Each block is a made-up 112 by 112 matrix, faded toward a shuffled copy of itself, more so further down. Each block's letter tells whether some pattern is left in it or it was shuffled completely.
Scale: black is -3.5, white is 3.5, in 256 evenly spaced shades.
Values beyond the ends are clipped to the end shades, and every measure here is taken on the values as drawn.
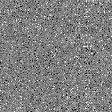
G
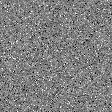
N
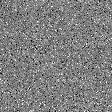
N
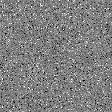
G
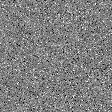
N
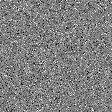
N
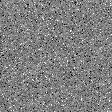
N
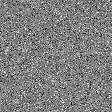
N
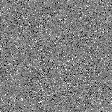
G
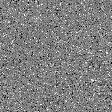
G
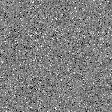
G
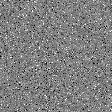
G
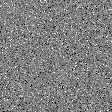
N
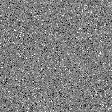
G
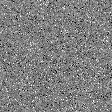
N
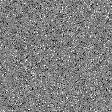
G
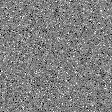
N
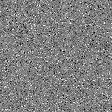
G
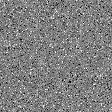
G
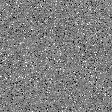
G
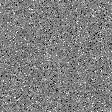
N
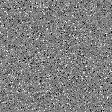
G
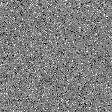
G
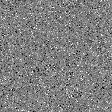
G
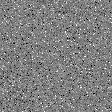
N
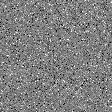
N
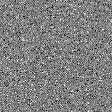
G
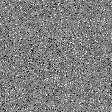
G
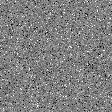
G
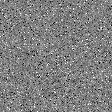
N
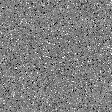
N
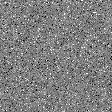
G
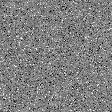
N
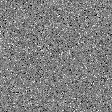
G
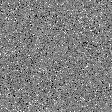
N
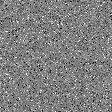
N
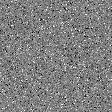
G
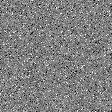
N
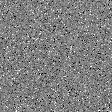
N
